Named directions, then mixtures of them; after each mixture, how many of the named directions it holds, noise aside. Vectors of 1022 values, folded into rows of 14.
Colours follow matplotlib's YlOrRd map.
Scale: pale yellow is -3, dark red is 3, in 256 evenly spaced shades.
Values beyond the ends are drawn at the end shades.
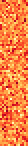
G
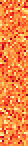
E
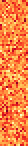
one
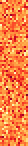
two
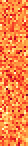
two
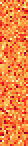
one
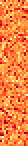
one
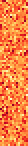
two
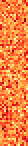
one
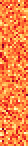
two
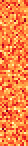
two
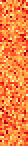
two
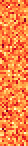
two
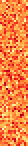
one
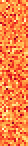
one
